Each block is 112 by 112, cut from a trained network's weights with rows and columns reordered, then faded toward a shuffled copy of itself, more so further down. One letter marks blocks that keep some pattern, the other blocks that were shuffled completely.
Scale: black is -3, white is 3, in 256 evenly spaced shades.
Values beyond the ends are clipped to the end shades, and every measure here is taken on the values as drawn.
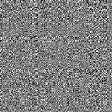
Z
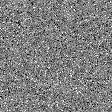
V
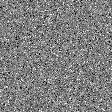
V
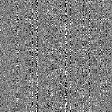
Z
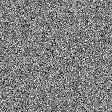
V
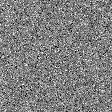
V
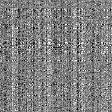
Z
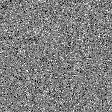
V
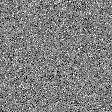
V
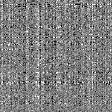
Z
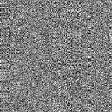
Z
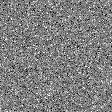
V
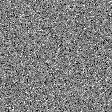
V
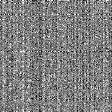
Z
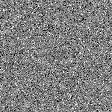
V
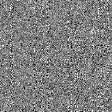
Z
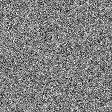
V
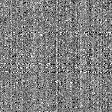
Z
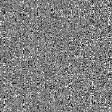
Z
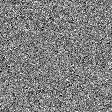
V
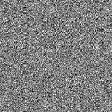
Z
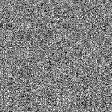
Z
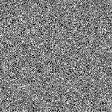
Z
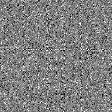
Z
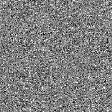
Z
